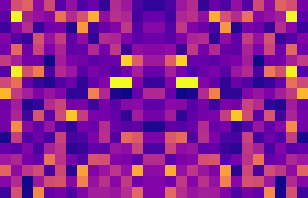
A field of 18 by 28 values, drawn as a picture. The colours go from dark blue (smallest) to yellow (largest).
Overall the values sit about 30% of the way up the scale. There is no overall slope. There is no seam. Most values sit low, with a long tail of high ones. The left and right halves mirror each other.
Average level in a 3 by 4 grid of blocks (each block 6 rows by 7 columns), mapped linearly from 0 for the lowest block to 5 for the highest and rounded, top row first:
3 2 2 3 / 4 0 0 4 / 2 5 5 2
